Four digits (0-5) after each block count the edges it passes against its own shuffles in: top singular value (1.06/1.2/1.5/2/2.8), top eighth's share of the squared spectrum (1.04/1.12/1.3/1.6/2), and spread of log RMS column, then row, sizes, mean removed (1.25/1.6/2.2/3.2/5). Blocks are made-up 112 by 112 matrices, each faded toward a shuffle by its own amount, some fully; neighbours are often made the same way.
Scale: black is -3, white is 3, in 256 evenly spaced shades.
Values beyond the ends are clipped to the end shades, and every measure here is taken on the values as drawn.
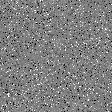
0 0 0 0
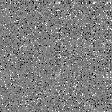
4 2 2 1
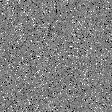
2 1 0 0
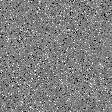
0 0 0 0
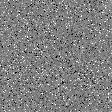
0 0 0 0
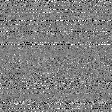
2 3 0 4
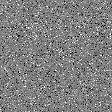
1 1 0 1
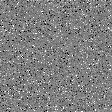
0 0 0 1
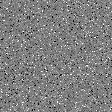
1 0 0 0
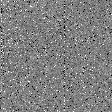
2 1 1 0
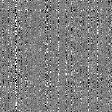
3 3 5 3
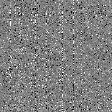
2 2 3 1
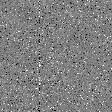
3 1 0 0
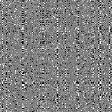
5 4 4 2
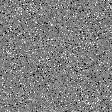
2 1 0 0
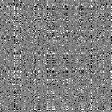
5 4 3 3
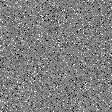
2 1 0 0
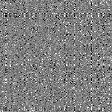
4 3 3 2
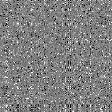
4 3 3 2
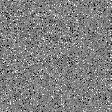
3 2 1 1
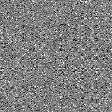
4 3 2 2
